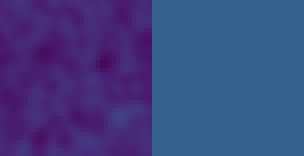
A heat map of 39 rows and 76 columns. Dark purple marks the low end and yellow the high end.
It is made of 1 by 2 panels. Panel 1,1: very low, blotchy, faint in contrast. Panel 1,2: low, flat.
